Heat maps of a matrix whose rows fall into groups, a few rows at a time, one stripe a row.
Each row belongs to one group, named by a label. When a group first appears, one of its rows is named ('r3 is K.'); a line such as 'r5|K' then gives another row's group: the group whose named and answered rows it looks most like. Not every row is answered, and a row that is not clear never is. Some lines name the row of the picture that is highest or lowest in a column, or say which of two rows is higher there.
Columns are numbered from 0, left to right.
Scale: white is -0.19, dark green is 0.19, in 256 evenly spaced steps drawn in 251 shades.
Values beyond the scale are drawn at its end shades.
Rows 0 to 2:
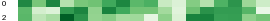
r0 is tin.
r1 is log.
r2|log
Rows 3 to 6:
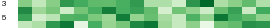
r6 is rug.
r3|log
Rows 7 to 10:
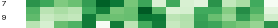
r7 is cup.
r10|log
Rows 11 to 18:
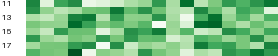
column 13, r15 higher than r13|No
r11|rug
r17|log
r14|log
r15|rug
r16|tin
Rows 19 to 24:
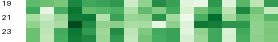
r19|cup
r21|log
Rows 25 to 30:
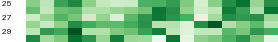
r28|log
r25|rug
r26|rug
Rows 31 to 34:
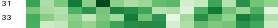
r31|cup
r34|tin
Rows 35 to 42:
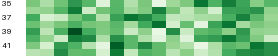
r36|rug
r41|rug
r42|rug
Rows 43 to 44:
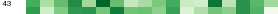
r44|cup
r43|cup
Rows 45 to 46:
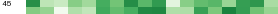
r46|tin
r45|tin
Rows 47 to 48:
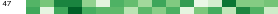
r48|cup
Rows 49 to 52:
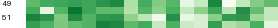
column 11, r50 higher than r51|Yes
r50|cup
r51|cup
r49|cup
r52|cup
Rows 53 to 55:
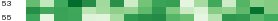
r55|rug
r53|cup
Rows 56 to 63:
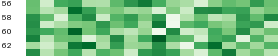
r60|cup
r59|tin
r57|log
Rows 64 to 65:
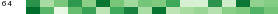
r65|tin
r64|cup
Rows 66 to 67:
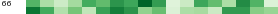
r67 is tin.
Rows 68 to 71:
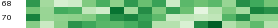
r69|rug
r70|tin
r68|tin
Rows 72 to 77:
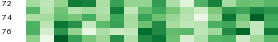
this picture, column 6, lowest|76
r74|rug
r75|rug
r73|rug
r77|rug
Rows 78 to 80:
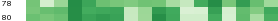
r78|log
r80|cup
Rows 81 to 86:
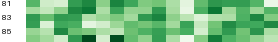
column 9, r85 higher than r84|Yes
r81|log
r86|log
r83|rug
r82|log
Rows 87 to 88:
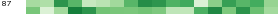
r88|log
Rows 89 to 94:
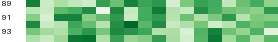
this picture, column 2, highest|91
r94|log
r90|log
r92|tin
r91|rug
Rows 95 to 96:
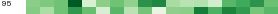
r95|rug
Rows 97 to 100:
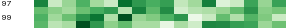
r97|tin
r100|log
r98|tin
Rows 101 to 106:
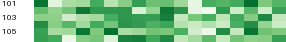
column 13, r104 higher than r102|No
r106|tin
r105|cup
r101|tin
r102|cup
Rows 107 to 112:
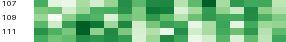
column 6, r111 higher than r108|No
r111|cup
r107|tin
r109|log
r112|cup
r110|cup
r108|tin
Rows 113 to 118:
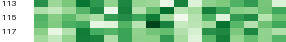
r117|log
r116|rug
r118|log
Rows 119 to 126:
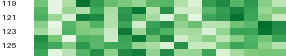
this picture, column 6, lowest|119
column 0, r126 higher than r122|Yes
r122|rug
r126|tin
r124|tin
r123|rug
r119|log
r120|tin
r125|cup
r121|log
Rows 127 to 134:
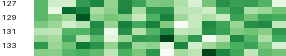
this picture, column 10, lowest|130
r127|log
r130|tin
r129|rug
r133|cup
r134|log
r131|log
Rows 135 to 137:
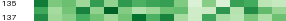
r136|cup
